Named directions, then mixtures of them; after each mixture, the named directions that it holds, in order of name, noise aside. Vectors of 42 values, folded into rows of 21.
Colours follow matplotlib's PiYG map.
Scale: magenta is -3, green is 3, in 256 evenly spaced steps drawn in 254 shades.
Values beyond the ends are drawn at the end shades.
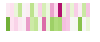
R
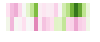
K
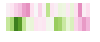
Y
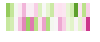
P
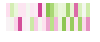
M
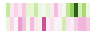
K, P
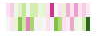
M, P, R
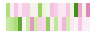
M, P, Y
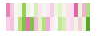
P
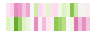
K, Y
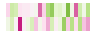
M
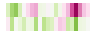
K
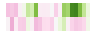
K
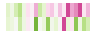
K, M, R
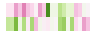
M, Y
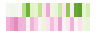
K, R, Y
